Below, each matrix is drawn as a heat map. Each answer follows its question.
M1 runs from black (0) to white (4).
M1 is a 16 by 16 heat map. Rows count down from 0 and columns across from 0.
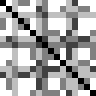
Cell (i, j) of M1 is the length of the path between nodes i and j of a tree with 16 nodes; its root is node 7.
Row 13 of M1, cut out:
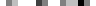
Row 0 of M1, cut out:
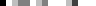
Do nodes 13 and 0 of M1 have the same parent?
no
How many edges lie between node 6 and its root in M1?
1
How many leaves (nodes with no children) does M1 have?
12
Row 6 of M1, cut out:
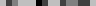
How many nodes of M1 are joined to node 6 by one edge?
5
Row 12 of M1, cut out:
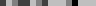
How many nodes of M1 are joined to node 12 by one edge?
4
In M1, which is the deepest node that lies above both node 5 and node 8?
11
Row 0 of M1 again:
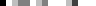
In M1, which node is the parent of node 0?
12
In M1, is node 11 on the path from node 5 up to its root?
yes
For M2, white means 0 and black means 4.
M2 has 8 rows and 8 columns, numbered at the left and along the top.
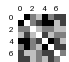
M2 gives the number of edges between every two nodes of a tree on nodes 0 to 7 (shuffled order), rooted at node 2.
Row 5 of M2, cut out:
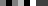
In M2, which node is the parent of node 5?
3
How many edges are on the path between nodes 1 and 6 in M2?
1
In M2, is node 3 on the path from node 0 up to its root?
yes
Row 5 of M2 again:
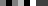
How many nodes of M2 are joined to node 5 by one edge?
1
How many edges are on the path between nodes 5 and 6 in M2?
3
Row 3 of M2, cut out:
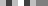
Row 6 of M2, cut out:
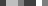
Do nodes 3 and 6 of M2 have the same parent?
yes
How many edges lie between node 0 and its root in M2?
2
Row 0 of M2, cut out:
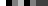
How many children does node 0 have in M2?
0
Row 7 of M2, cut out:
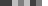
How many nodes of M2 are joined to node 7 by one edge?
2
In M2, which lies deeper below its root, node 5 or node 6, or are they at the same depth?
node 5
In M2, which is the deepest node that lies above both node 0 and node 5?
3
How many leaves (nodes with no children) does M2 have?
4
